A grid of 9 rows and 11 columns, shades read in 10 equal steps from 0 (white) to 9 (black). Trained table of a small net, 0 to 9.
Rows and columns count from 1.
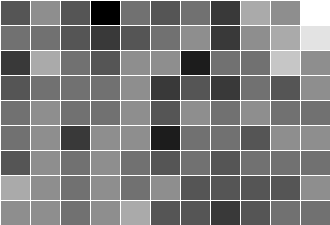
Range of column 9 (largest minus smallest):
3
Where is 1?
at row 2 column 11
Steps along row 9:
same up down down up same up down down same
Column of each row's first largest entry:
4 4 7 6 6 6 1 7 8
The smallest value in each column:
3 3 5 4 3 4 4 5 3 2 0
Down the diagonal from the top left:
6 5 5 5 4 8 5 6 6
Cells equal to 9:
1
